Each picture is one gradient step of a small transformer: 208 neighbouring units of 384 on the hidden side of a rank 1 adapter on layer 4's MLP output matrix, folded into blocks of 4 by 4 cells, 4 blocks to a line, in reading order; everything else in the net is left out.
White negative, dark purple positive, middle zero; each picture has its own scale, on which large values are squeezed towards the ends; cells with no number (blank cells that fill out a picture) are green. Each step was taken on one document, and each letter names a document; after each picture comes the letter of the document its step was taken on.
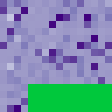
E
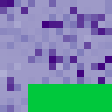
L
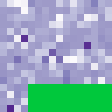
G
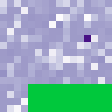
E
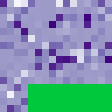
G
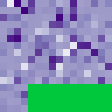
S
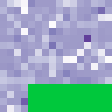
G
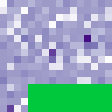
G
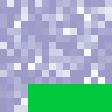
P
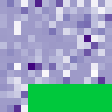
P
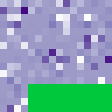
E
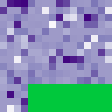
E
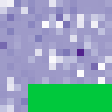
L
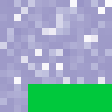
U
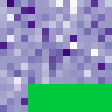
S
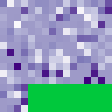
P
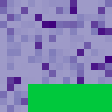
L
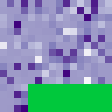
P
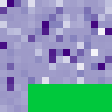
L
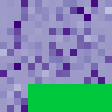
P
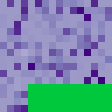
P
